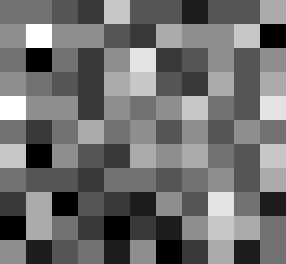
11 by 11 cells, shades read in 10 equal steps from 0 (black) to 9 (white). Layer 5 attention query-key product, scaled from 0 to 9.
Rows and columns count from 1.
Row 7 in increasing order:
0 2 3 3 4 5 5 6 6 7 7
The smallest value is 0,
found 7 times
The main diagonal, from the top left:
4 9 4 2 5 5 5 4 8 6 4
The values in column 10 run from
1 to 7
